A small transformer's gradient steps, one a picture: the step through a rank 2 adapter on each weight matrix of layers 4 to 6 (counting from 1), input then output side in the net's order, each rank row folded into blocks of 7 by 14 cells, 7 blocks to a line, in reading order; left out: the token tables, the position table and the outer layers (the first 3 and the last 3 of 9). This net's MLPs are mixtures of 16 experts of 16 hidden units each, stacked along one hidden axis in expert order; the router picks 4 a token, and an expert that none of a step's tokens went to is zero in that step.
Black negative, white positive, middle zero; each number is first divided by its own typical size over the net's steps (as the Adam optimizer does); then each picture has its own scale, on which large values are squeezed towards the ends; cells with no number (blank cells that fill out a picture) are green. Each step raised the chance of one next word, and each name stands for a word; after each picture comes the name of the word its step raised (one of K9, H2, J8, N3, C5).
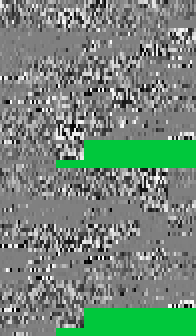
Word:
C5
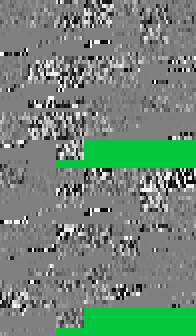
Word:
C5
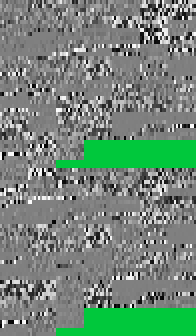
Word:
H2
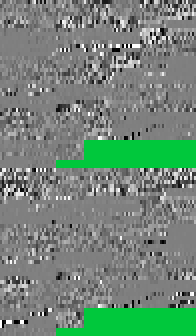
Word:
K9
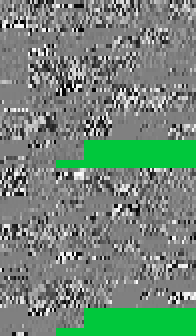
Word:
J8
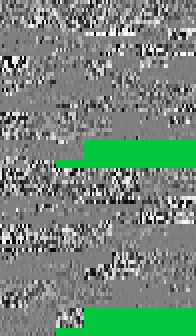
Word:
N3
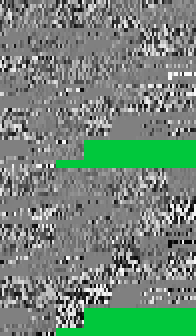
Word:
H2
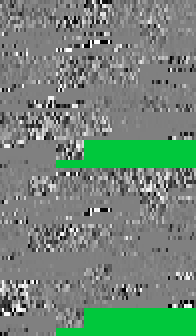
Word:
K9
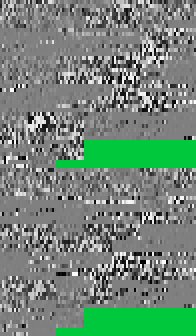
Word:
J8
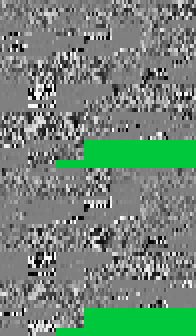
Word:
J8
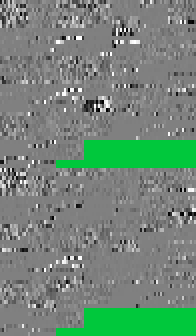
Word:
K9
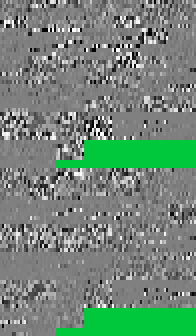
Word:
N3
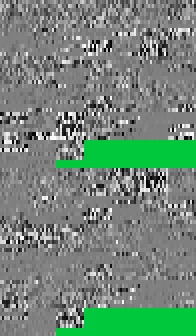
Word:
N3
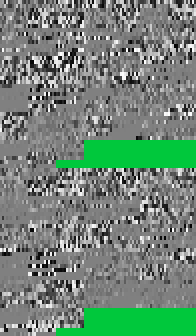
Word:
C5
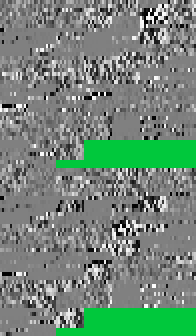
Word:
H2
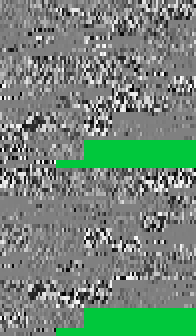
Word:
H2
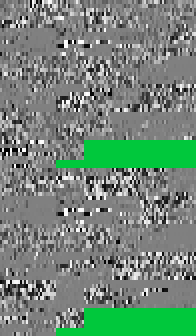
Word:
H2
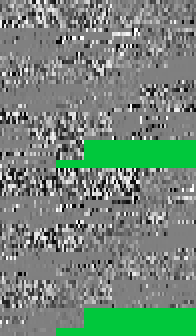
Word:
N3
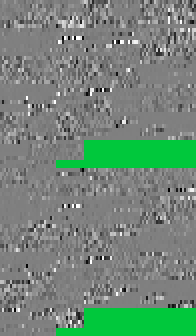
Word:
K9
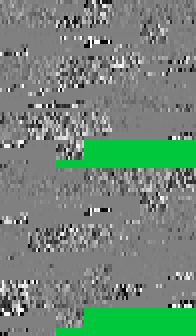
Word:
K9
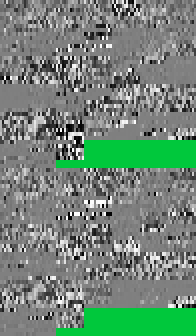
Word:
J8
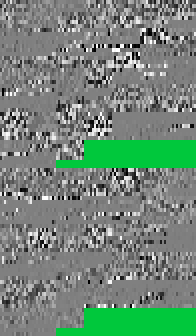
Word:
N3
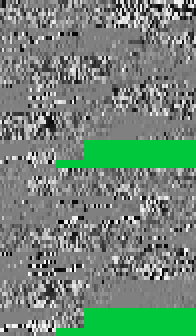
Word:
J8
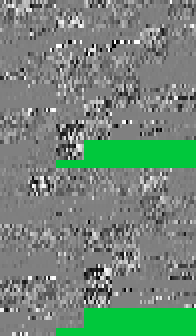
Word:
K9
